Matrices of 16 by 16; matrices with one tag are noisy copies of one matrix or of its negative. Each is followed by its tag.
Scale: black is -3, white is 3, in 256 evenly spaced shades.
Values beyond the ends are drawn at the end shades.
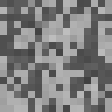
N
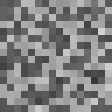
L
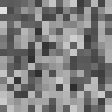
N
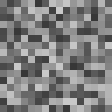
L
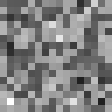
N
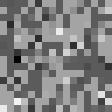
N
